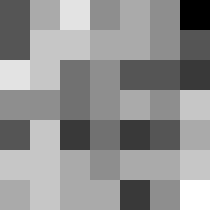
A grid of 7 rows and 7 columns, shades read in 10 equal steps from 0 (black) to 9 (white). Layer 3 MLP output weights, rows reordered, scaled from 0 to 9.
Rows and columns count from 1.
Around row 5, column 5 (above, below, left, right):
6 6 4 3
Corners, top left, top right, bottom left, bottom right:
3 0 6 9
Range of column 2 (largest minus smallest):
2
